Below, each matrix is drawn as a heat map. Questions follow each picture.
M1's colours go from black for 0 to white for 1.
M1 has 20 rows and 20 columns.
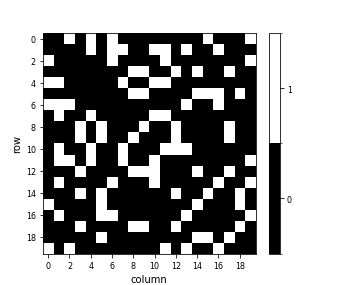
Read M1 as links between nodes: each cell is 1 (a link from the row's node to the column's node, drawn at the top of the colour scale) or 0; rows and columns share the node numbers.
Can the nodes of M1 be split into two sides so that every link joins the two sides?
no
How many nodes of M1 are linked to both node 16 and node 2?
2
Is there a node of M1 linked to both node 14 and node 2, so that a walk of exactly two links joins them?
no
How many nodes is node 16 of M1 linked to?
5
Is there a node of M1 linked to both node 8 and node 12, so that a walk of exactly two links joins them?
yes
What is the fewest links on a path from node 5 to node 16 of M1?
1
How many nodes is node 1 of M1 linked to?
7
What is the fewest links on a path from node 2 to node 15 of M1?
2
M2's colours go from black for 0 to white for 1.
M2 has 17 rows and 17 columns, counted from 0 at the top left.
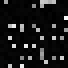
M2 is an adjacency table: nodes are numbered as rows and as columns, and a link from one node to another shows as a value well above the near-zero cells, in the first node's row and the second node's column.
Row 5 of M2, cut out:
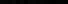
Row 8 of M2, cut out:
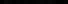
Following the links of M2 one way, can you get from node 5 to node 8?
no
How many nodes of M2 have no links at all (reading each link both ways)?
0
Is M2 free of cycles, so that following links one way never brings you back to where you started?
yes
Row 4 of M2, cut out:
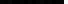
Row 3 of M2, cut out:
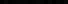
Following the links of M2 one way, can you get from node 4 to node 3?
no
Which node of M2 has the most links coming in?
node 10
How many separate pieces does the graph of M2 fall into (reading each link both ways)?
1
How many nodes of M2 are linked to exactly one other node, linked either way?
1
